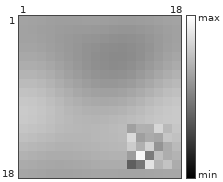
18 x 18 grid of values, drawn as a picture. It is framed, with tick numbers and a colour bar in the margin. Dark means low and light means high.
An odd patch, rougher than its surroundings, sits in the bottom right. There are no regular stripes. The bottom right is the roughest part.
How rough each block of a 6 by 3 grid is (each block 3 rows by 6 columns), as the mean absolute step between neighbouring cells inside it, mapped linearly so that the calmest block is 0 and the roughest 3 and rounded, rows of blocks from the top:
000 / 000 / 000 / 000 / 002 / 003
